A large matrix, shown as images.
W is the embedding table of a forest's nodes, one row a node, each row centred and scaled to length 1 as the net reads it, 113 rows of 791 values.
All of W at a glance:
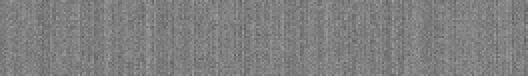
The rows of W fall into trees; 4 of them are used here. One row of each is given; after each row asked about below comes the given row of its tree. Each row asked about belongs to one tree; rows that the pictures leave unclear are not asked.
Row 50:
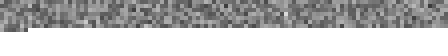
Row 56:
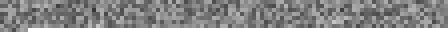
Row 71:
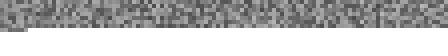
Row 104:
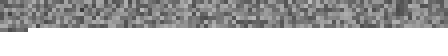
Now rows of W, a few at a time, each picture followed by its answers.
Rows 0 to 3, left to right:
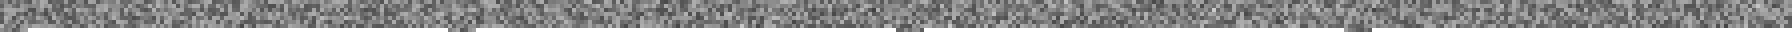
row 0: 56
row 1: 56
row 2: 50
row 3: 50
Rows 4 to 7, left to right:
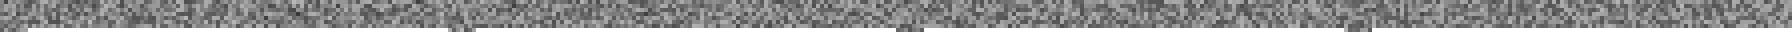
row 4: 56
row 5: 71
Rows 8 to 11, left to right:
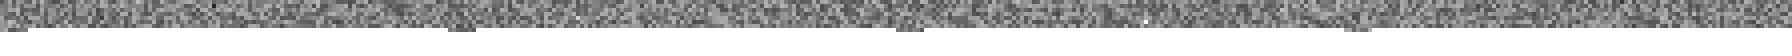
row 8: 104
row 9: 104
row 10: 50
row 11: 71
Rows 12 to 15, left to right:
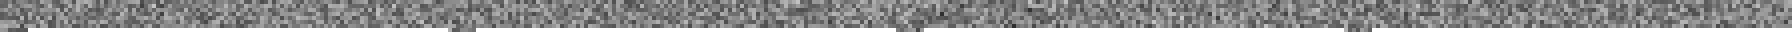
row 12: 104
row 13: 50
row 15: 50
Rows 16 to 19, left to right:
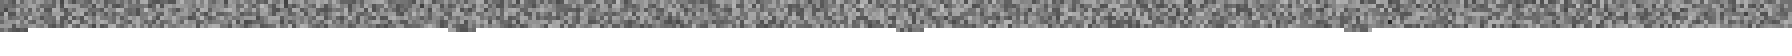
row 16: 104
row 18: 50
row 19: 71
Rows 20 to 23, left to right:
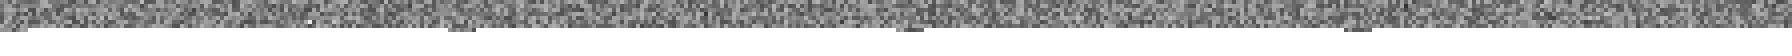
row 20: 56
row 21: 50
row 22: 104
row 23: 104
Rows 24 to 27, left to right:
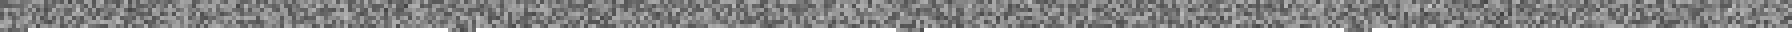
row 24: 104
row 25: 50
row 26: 50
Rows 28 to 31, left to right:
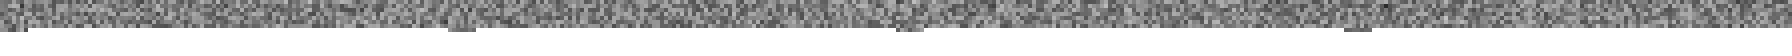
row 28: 50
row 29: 50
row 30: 56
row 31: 104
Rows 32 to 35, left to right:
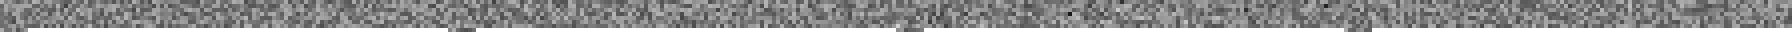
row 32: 71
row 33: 104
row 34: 104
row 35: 50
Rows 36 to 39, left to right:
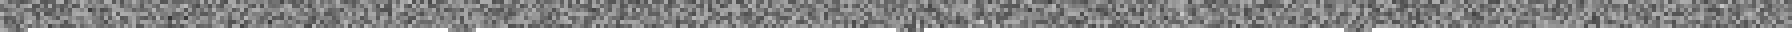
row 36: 71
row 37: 71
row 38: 50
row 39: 56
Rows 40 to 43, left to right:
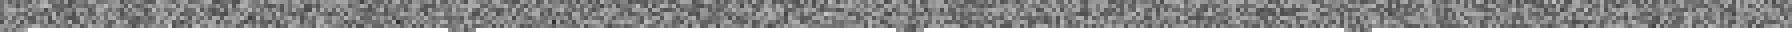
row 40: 56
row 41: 71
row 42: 56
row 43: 71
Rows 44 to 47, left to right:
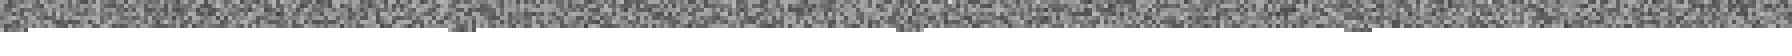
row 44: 50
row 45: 50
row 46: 56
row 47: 104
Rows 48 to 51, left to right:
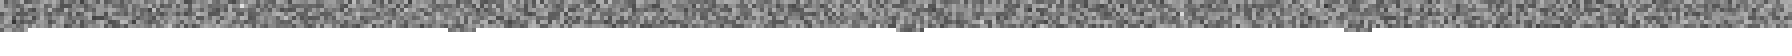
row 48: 56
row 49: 50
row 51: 50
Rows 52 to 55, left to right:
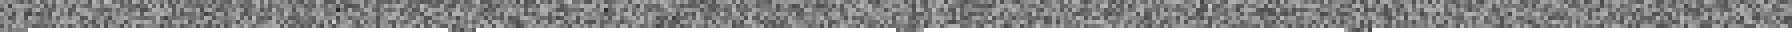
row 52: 71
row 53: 50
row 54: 56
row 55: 50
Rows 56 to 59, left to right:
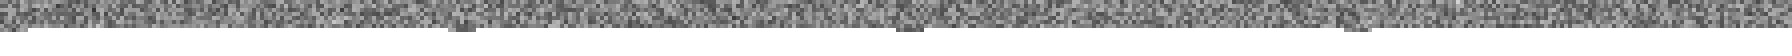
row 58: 104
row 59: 71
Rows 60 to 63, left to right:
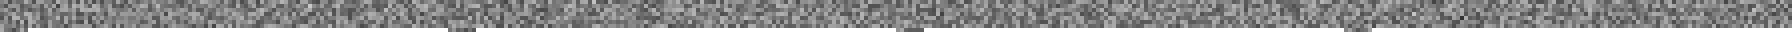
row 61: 104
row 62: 104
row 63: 56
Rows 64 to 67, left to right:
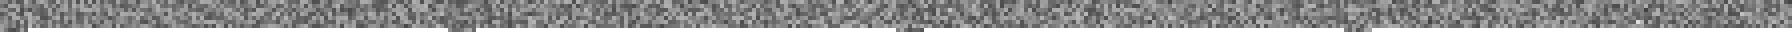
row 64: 50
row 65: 50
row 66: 104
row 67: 56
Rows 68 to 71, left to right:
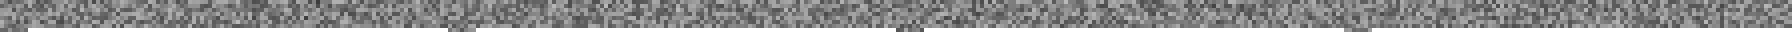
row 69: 56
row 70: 50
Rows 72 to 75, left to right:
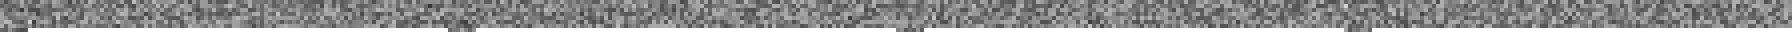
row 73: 56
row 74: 104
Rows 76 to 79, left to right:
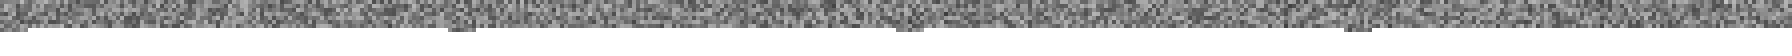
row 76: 56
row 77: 50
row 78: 56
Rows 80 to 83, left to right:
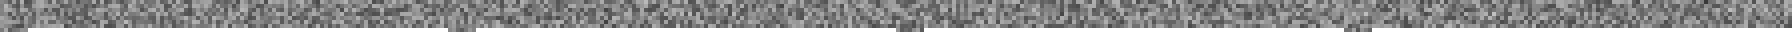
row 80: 56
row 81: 50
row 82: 50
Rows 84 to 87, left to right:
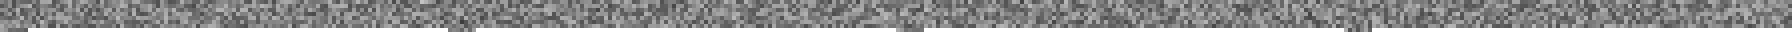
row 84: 104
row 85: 56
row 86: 50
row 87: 50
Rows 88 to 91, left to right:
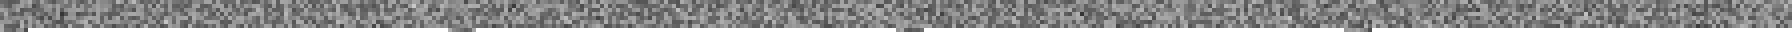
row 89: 71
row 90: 104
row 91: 50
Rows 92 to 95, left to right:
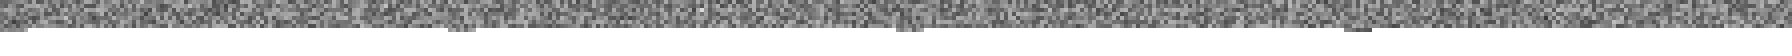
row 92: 56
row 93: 71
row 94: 71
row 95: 104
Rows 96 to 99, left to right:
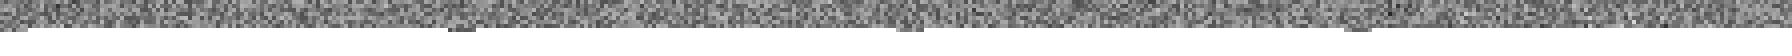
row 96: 56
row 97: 104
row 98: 50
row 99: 71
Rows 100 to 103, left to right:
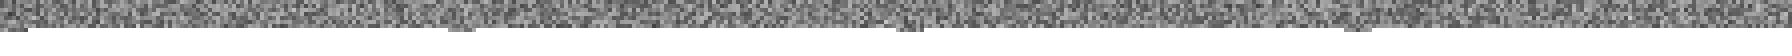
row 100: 104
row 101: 71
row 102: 50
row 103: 56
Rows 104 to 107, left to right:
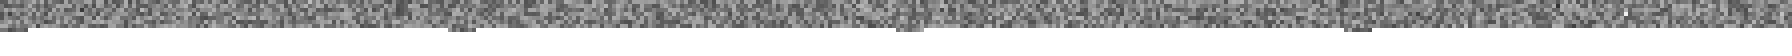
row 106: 56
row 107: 104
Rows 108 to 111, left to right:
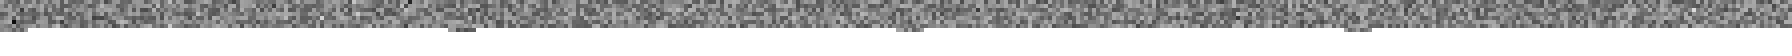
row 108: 56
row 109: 104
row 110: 71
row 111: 71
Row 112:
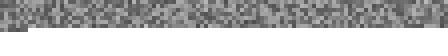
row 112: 104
